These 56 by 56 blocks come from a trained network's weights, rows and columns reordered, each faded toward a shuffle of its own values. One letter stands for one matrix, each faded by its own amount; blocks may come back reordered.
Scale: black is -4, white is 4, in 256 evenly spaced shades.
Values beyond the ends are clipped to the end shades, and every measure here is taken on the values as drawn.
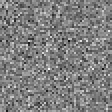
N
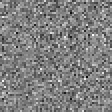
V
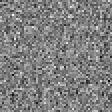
V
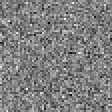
N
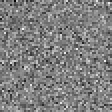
N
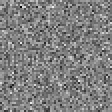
N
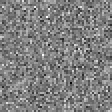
N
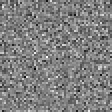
V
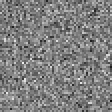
N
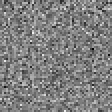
V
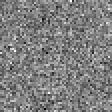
N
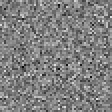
V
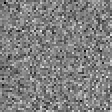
N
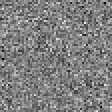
V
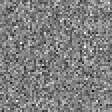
N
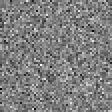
N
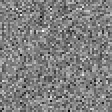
N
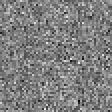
N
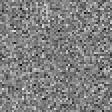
V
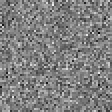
V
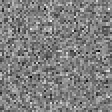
V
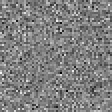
V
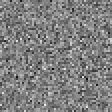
N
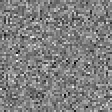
N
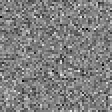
V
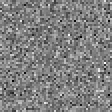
N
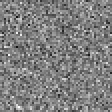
N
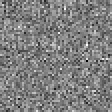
N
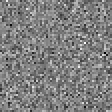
V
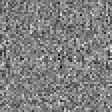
V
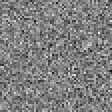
V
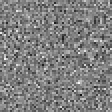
V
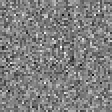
N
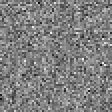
N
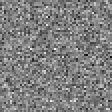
N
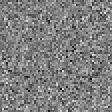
V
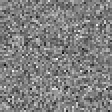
V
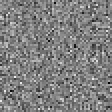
V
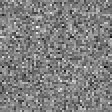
N
